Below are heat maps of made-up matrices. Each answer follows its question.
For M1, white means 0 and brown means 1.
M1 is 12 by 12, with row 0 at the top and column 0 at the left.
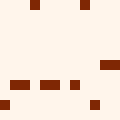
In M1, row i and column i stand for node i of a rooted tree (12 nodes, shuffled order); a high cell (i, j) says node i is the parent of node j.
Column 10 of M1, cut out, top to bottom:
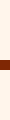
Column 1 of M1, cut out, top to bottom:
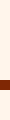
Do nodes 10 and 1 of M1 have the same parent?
no
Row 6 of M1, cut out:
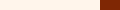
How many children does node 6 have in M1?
2
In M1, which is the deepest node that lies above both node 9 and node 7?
10
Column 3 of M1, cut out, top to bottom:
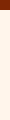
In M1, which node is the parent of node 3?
0
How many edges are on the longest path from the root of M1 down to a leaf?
4
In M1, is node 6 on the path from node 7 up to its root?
yes
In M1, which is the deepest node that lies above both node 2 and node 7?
8
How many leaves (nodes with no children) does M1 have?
8
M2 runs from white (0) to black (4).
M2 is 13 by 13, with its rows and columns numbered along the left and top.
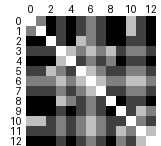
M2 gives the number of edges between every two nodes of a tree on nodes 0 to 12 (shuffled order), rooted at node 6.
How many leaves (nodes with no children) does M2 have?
8
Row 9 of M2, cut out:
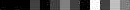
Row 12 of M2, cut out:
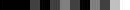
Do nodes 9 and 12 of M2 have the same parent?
yes
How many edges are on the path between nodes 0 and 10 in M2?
1
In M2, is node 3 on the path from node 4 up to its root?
yes
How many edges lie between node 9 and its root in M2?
2
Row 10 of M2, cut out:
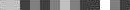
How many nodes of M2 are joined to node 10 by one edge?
3
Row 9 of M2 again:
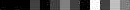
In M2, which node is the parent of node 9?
11
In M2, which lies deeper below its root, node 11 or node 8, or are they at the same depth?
node 8
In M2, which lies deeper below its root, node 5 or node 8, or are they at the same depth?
node 8
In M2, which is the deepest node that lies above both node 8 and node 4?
3
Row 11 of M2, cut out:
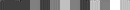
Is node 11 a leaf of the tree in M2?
no
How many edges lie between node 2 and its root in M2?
2
